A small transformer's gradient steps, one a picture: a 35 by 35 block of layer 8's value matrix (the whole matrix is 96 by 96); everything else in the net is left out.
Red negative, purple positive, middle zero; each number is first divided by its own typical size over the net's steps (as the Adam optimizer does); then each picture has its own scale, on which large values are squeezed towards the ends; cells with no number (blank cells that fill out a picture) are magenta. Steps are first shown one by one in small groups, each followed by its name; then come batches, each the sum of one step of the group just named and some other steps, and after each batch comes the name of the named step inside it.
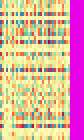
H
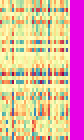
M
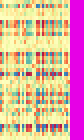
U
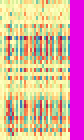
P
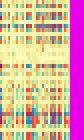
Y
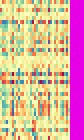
M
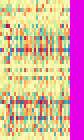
P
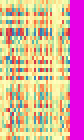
P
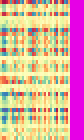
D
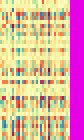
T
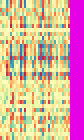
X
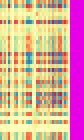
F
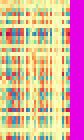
D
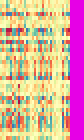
X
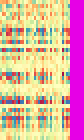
D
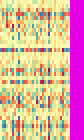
T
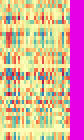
F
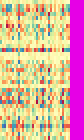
T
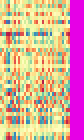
F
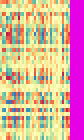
D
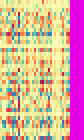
T
